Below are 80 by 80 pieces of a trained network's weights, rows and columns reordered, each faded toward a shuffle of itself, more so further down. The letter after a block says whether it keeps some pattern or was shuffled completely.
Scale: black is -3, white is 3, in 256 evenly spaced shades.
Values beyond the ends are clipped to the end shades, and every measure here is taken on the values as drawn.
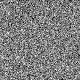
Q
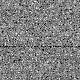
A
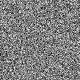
A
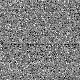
A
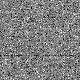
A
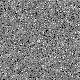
Q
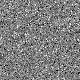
Q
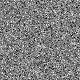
Q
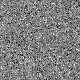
Q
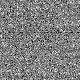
A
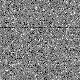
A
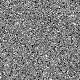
Q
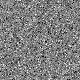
Q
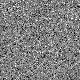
Q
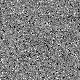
Q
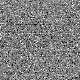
A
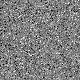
Q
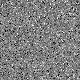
Q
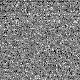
A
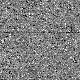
A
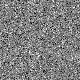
Q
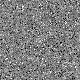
Q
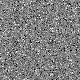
Q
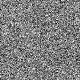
A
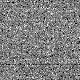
A
